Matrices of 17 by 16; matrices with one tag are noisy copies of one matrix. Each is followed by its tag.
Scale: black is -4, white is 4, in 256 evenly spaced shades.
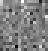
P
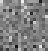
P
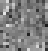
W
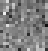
W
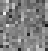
W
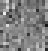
W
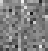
P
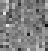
W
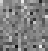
P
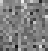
P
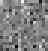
P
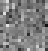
W
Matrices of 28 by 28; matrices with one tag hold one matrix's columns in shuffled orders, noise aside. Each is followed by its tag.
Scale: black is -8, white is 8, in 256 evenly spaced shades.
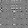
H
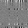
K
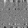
K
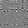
H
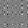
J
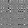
H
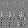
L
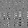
L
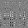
L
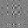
J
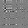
H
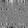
K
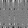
K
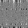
K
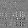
L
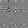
H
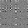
H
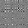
H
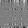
K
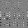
L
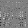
L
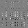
L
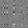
J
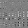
L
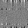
K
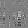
L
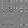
H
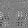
L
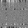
K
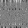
K
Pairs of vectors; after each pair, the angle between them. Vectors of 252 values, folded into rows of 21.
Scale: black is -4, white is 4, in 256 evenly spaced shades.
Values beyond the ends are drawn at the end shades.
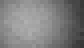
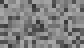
orthogonal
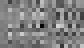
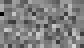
orthogonal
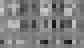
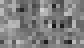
nearly parallel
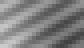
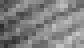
nearly opposite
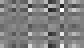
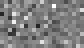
orthogonal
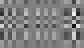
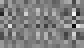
nearly parallel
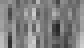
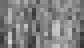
nearly opposite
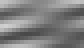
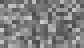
orthogonal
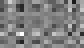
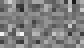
nearly parallel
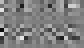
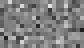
partly opposed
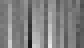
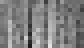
nearly parallel
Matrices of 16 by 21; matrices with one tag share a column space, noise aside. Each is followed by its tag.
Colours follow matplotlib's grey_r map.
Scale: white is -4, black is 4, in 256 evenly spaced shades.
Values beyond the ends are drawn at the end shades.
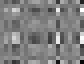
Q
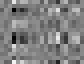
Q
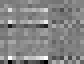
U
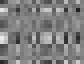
Q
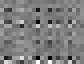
U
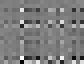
U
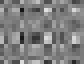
Q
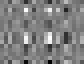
Q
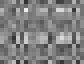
Q
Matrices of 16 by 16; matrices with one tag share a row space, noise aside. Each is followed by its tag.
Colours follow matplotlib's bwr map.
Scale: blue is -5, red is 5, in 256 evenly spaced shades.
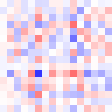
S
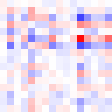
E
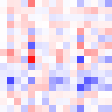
E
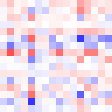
E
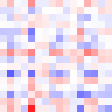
E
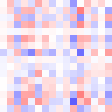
S
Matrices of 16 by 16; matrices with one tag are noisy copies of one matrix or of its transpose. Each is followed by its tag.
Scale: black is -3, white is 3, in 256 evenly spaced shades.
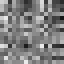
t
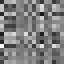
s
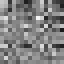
t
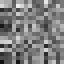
t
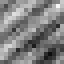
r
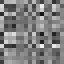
s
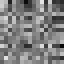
t
